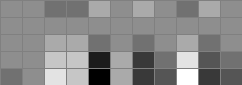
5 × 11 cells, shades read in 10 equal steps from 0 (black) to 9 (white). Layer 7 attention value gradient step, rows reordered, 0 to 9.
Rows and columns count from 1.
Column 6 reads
5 5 5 6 6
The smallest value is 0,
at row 5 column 5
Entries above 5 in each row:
3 0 3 4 4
